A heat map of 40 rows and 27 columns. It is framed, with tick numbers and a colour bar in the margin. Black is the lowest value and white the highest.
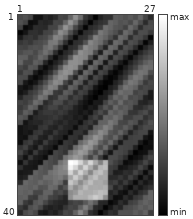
Slope: none. Odd patch: higher, in the bottom middle. Ninth with the highest average: bottom middle. Average level on the scale: 30%.
